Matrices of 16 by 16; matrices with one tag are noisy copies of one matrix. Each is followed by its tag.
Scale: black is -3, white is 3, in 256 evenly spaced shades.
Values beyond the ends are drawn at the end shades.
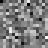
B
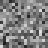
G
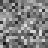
G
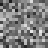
G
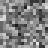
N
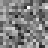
N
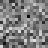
G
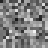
B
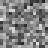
N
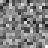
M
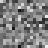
M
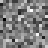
M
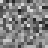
M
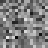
B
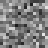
N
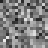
B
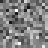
B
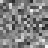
M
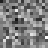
B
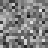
G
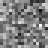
N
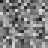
B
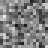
N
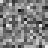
M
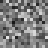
B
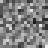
M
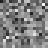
B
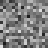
G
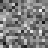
G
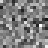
M
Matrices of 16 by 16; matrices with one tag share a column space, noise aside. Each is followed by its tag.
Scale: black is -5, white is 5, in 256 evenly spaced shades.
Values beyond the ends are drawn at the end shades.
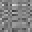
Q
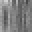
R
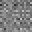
Q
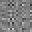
Q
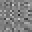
Q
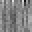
R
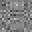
Q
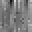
R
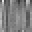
R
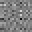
Q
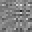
Q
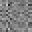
Q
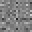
Q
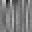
R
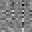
Q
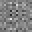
Q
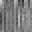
R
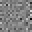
Q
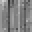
R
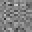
Q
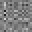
Q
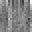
R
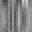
R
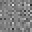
Q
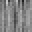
R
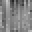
R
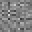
Q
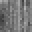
R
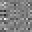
Q
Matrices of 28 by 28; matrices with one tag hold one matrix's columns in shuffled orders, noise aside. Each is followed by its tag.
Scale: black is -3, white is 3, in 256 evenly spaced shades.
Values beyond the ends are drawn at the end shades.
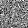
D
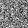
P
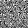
D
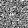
D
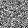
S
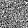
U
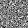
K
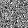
U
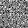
D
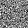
P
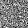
K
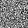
P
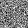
P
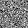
S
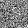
P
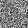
P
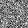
K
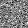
K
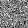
D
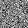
U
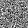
P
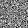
K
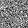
S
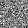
S
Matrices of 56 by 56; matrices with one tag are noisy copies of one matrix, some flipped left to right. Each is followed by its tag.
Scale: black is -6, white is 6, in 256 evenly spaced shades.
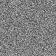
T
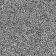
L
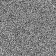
L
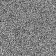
L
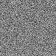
T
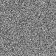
T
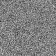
L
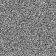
T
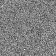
L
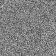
L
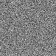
T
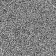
L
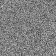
L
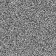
T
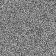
L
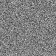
T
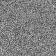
L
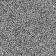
L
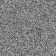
L
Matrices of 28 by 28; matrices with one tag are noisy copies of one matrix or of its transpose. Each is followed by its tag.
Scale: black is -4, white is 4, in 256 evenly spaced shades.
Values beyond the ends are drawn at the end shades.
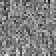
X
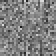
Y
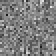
Y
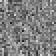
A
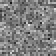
A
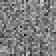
Y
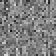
X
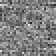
A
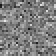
X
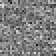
A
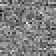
A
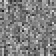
A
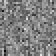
A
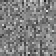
Y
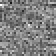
A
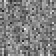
A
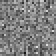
Y
